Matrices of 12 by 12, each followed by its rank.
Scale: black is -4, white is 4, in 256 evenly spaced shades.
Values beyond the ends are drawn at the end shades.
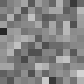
full rank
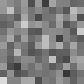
full rank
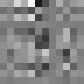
two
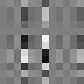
one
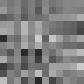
two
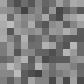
full rank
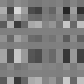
one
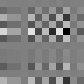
one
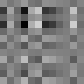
one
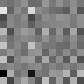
two
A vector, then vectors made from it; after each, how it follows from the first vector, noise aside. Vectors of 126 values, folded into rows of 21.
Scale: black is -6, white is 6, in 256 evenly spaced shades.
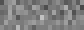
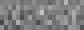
reversed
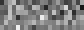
scaled up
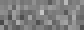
reversed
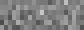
reversed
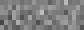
reversed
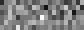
scaled up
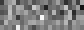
scaled up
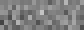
reversed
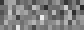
scaled up
